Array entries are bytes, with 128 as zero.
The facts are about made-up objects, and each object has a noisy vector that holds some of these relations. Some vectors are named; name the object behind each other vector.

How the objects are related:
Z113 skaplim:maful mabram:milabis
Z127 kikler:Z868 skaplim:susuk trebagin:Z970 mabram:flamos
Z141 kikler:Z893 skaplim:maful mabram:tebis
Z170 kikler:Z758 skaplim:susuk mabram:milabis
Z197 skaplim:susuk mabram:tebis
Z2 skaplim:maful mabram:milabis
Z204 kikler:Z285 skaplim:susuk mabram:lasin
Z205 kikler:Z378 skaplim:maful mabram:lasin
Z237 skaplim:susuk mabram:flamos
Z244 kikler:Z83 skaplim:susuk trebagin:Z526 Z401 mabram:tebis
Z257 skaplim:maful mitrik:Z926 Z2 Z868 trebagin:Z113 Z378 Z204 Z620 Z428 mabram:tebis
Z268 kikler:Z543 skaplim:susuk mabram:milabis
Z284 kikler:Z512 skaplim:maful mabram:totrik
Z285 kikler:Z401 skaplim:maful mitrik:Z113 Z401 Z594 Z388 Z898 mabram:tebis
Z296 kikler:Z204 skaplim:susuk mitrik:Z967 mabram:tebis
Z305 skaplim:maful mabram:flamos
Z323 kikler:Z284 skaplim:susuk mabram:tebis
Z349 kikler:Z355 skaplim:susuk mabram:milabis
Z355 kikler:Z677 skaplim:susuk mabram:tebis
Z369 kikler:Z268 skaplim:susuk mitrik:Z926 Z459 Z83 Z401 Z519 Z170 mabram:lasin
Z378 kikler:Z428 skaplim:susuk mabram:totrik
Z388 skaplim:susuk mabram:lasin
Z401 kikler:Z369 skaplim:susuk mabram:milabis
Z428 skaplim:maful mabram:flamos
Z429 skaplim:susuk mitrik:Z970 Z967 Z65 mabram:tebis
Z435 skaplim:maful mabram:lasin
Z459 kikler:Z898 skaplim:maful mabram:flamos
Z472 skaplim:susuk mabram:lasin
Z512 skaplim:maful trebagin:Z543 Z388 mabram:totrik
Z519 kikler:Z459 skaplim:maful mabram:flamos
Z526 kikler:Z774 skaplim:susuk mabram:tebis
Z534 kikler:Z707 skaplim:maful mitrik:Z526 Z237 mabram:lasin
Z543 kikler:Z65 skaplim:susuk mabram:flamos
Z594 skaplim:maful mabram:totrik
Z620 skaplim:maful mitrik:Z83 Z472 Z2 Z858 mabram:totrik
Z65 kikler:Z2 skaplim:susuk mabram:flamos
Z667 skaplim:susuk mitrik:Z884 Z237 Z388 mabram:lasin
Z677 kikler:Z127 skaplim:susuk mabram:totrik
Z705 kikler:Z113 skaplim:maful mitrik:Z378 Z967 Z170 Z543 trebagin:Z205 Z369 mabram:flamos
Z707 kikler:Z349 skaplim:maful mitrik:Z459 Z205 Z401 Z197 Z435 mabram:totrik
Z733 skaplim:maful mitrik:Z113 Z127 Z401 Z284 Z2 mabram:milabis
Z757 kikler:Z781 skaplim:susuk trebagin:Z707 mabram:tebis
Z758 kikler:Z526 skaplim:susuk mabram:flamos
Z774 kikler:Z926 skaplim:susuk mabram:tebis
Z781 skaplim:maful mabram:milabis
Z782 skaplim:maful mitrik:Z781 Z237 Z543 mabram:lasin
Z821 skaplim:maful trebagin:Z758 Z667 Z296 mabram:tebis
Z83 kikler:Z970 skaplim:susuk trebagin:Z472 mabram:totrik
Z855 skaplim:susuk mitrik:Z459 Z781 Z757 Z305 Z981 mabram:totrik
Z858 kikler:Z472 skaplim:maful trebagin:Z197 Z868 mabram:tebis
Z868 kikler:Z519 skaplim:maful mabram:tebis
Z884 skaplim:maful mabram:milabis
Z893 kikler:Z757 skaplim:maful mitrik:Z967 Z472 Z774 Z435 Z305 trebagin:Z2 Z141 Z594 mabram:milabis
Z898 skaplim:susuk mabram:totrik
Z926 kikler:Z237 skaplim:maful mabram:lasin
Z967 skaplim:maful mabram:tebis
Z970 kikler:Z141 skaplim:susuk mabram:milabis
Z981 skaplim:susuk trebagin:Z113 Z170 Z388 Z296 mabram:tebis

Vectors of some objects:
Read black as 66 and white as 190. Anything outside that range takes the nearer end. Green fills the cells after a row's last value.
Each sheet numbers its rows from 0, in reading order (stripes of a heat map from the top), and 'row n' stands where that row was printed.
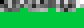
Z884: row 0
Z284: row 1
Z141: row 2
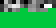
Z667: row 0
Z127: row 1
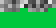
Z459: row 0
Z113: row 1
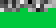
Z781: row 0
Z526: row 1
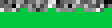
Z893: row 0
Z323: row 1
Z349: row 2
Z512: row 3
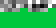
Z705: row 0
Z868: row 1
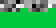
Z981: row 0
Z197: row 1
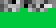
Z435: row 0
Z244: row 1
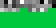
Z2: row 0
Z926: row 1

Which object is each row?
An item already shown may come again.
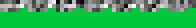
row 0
Z543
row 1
Z774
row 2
Z667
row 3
Z758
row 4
Z757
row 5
Z821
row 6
Z378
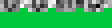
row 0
Z774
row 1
Z141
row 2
Z677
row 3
Z257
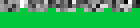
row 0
Z429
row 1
Z855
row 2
Z707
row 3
Z244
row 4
Z782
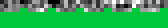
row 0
Z898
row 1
Z83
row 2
Z884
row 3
Z781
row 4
Z868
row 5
Z620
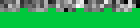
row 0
Z855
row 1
Z677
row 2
Z296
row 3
Z170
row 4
Z472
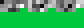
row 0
Z237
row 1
Z257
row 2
Z355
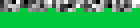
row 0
Z782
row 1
Z970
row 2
Z858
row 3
Z205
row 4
Z967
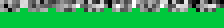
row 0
Z285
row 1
Z594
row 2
Z758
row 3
Z204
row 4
Z65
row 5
Z323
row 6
Z369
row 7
Z388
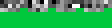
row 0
Z401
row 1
Z534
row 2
Z127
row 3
Z733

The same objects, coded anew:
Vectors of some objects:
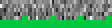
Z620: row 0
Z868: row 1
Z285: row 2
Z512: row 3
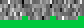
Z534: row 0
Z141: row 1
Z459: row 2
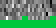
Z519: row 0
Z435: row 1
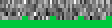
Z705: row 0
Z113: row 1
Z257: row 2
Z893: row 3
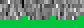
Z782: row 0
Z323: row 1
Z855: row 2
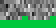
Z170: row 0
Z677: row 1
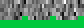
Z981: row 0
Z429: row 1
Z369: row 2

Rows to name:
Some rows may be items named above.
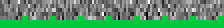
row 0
Z821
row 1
Z378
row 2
Z257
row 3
Z65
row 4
Z257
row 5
Z369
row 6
Z378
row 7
Z967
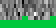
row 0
Z472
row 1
Z970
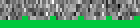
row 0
Z197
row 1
Z705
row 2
Z594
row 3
Z127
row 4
Z170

